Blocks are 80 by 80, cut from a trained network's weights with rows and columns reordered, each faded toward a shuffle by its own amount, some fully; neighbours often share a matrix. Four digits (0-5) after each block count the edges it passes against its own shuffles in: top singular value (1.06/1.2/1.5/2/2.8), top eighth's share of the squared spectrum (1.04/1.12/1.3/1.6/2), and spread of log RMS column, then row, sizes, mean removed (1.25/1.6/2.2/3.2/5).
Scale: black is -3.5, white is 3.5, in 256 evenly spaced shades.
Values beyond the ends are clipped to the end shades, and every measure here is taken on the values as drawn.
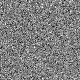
0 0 0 0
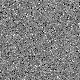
0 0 0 0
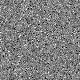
0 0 0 0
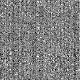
3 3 1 3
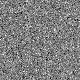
0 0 0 0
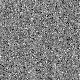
1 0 0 0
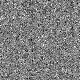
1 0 0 0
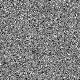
0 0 0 0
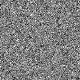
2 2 1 0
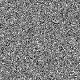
2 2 0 1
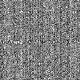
3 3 1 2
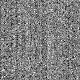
2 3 0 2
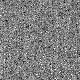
1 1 0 0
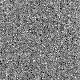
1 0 0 0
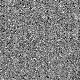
1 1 0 0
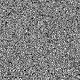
2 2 0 1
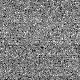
2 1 1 0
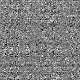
3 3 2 1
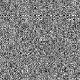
4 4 1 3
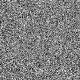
3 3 0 1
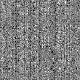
3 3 1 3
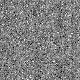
1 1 0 0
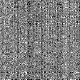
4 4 1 3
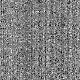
3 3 1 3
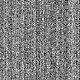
4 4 1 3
